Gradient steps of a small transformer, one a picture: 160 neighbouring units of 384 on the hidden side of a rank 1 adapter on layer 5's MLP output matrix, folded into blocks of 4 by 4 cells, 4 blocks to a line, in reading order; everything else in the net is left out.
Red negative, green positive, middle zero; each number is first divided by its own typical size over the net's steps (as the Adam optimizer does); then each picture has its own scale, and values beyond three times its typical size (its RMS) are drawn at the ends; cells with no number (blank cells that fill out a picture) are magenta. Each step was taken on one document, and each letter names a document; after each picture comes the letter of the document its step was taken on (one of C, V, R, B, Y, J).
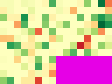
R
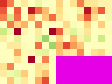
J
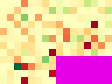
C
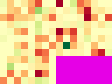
J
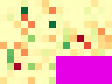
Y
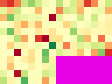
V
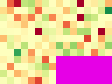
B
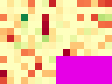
R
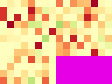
J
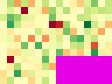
B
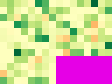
B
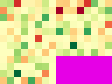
B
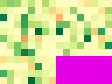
V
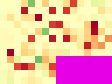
C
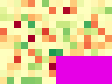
C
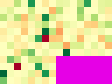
V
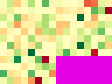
V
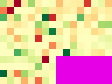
V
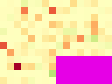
Y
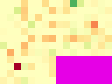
Y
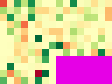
J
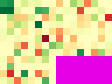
J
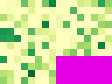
R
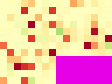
Y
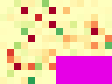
Y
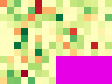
J
